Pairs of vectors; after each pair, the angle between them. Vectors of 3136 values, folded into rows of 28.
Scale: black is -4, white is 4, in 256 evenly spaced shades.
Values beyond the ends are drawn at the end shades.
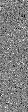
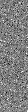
orthogonal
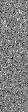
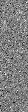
nearly parallel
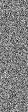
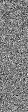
orthogonal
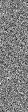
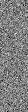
partly opposed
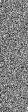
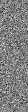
partly opposed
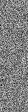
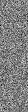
nearly parallel
